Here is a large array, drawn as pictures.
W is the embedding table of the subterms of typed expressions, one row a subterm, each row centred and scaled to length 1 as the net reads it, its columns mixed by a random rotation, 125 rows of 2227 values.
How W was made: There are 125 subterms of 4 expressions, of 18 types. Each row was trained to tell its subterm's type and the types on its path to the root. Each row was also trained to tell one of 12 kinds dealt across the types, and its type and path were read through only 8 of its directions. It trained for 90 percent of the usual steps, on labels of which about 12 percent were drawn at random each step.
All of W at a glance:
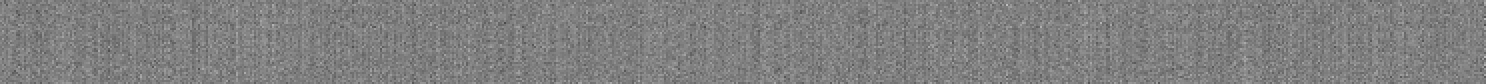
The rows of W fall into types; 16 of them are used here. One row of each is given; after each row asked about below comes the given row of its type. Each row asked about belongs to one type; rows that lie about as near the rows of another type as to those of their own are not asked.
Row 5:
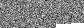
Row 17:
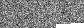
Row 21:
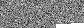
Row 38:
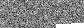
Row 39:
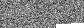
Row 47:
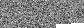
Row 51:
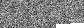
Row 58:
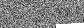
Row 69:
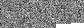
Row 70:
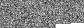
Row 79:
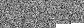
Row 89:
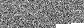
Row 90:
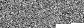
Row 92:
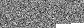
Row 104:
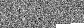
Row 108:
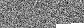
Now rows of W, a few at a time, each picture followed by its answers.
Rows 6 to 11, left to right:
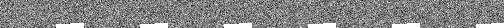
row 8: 38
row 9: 108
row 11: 108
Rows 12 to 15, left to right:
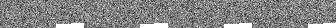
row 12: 79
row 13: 104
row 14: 108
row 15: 92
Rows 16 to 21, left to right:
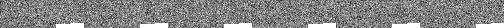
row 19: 92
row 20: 79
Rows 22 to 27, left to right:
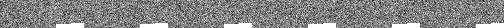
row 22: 51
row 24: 51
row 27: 17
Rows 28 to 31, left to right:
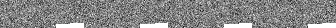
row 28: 104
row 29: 92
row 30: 79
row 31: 104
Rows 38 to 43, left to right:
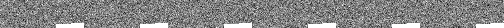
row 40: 58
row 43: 47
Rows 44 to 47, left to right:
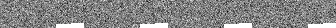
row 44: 108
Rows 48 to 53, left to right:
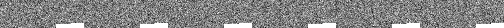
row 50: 92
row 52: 51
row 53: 79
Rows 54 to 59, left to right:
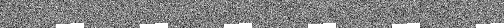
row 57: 92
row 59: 51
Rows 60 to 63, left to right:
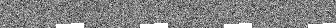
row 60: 108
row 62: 17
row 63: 47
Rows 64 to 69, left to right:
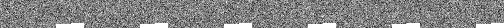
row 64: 58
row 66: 92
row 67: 51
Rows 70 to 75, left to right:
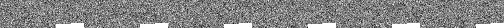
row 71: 5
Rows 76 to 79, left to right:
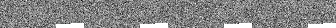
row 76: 47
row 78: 92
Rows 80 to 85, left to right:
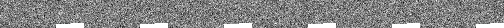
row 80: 104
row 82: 58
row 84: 108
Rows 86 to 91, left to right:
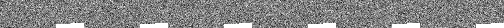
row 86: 51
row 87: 89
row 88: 108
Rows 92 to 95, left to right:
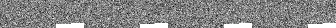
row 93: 104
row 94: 17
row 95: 104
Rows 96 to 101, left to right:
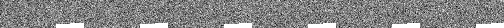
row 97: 58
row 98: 90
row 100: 5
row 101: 69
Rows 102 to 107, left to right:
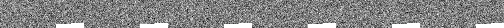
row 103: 51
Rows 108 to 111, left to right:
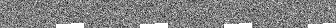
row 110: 58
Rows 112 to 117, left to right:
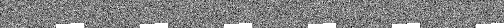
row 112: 47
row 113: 47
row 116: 79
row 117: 17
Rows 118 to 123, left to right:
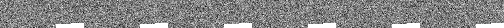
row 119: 47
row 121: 79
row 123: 89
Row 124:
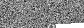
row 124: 58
